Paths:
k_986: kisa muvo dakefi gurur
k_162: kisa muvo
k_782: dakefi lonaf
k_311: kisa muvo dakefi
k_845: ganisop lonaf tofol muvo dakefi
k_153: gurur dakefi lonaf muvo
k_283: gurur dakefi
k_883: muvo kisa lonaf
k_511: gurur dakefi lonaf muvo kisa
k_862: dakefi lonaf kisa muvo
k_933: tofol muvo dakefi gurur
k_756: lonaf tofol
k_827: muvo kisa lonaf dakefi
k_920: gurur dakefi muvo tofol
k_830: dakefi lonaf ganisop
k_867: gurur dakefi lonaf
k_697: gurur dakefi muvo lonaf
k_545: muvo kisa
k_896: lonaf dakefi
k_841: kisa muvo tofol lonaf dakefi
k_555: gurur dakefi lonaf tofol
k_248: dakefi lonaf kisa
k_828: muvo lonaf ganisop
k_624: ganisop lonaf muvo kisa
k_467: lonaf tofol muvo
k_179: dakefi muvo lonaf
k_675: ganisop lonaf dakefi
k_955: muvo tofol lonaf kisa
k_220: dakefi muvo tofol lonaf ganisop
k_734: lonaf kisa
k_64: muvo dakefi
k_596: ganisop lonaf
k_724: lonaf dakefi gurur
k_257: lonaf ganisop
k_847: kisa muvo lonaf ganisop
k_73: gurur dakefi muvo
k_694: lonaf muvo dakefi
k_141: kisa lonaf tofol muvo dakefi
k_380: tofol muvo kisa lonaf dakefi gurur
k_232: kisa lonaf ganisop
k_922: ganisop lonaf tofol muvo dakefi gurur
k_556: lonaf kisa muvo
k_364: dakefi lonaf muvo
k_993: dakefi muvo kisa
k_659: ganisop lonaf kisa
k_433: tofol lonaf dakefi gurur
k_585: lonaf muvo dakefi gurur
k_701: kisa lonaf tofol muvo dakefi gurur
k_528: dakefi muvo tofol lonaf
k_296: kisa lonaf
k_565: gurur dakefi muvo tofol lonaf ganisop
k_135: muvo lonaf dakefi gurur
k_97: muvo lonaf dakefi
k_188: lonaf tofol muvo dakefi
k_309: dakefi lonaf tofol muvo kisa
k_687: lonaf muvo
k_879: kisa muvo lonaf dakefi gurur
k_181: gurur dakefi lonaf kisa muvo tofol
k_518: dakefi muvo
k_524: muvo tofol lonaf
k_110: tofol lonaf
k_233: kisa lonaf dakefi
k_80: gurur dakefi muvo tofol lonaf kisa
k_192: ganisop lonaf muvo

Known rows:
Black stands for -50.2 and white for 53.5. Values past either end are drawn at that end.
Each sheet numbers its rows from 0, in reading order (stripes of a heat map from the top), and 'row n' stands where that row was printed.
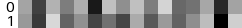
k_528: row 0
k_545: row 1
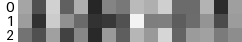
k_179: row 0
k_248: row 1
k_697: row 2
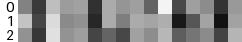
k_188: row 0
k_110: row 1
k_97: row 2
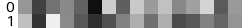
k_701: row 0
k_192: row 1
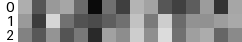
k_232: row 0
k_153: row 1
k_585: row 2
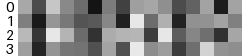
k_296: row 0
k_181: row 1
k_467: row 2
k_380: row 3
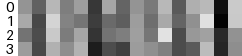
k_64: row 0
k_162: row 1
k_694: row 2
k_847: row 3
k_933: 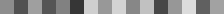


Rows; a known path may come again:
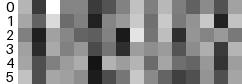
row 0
k_364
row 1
k_518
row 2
k_181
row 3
k_827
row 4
k_220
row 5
k_830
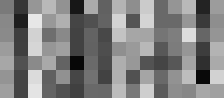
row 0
k_141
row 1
k_309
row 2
k_879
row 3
k_97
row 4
k_232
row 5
k_545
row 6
k_153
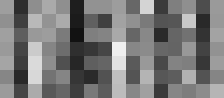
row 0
k_845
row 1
k_847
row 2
k_257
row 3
k_248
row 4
k_734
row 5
k_624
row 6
k_867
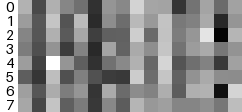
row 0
k_433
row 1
k_179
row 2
k_993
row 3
k_697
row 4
k_687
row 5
k_511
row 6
k_64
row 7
k_135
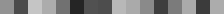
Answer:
k_233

